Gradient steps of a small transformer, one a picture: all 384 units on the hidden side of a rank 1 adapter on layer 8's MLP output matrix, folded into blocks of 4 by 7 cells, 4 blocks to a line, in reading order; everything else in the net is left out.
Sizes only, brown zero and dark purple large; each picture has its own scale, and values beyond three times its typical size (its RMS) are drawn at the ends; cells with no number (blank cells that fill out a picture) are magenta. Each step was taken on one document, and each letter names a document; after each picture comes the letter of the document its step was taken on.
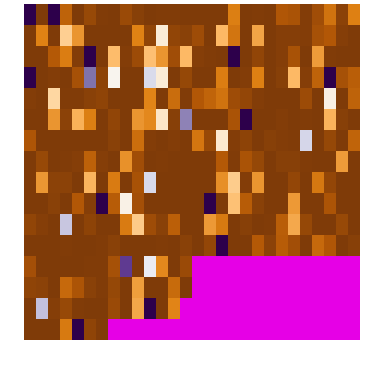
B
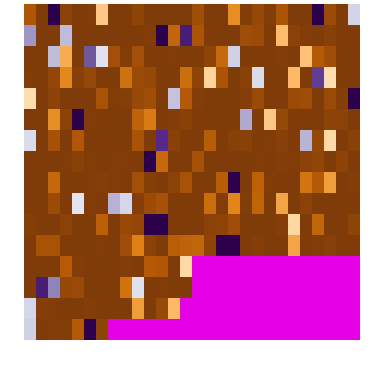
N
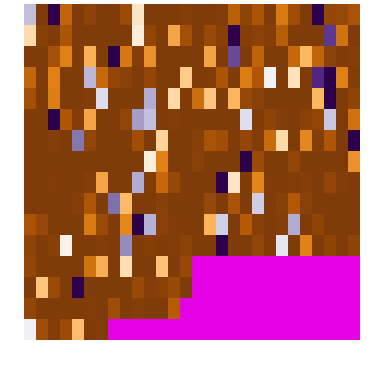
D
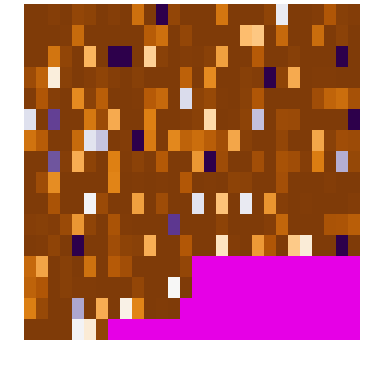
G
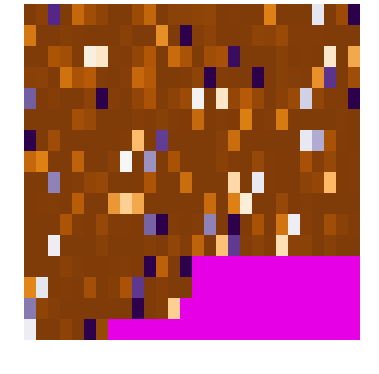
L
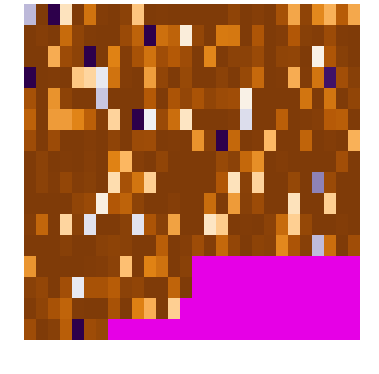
B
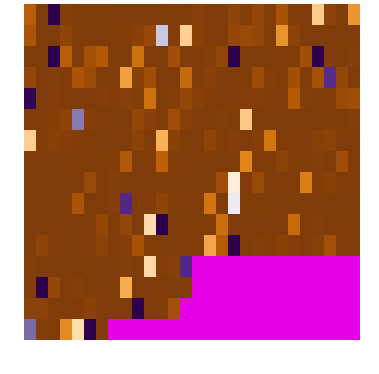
N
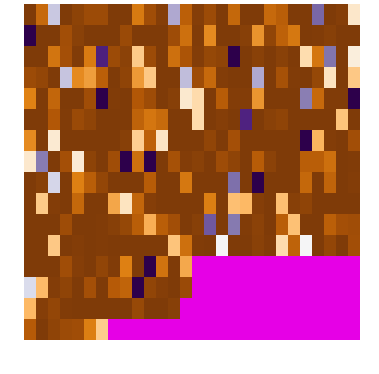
L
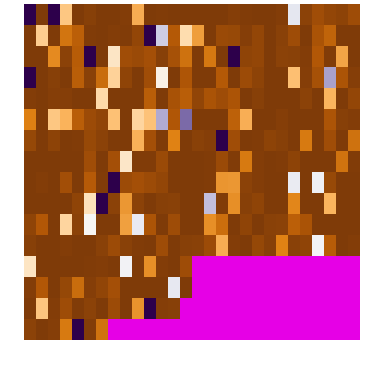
B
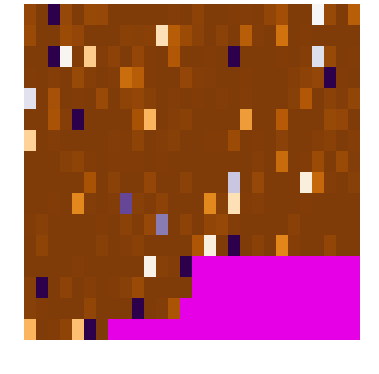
N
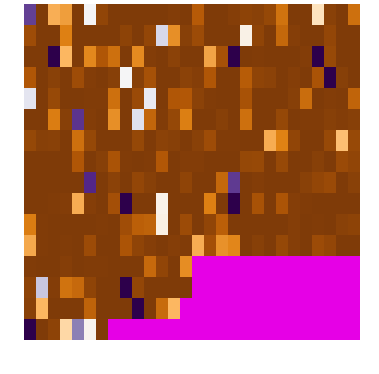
N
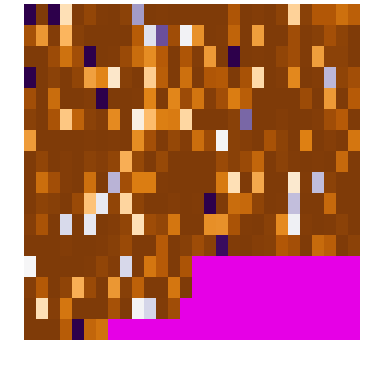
B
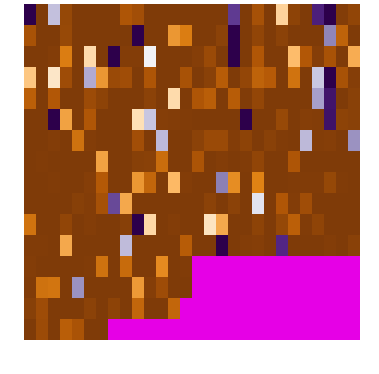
D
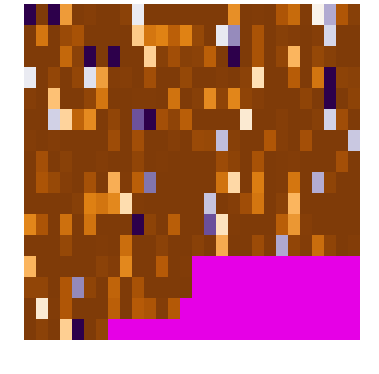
B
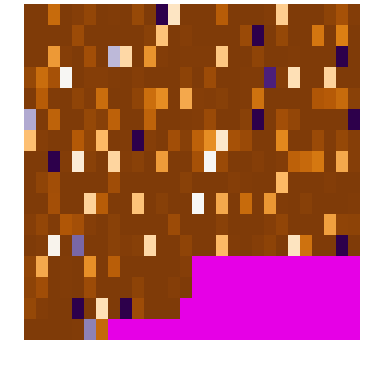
G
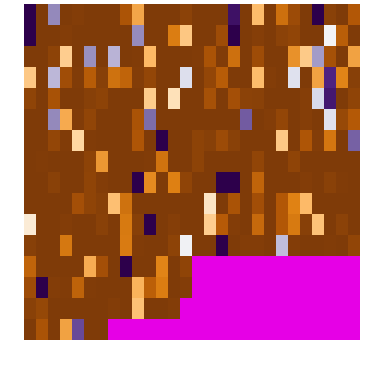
D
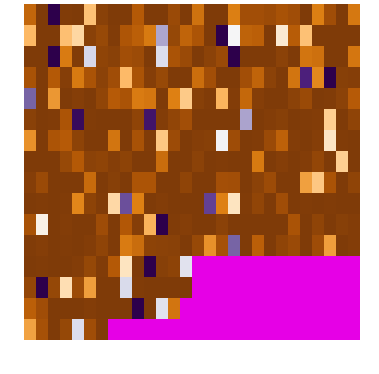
N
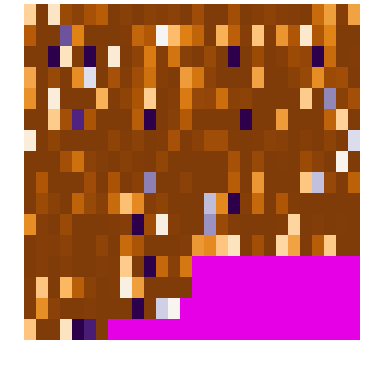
N
